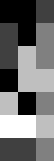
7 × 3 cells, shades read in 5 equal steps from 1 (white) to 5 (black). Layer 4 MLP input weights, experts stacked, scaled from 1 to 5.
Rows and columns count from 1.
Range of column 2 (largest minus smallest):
4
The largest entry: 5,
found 5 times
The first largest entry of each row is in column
1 2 1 1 2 3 1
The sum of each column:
25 24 20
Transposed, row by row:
5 4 4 5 2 1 4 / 5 5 2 2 5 1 4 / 4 3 3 2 3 2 3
